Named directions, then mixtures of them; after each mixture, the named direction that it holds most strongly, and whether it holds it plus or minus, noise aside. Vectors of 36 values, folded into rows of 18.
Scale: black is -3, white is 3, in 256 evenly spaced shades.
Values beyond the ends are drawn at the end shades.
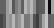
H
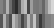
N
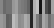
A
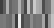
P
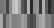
N, minus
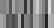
H, minus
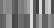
A, minus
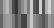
A, minus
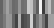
A, minus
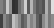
N, plus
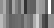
H, minus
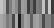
P, minus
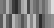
N, plus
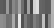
P, plus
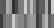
H, plus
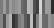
A, minus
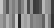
P, minus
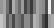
H, minus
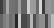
P, plus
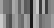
A, plus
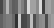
P, plus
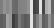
A, minus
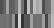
P, plus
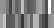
H, minus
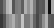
H, plus
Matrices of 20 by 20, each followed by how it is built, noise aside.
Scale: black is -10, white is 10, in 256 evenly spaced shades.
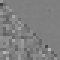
lower triangular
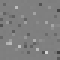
sparse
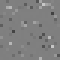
sparse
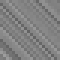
Toeplitz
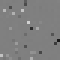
sparse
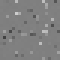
sparse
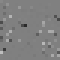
sparse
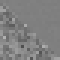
lower triangular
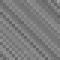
Toeplitz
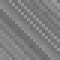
Toeplitz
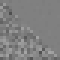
lower triangular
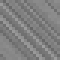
Toeplitz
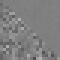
lower triangular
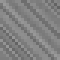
Toeplitz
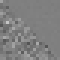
lower triangular
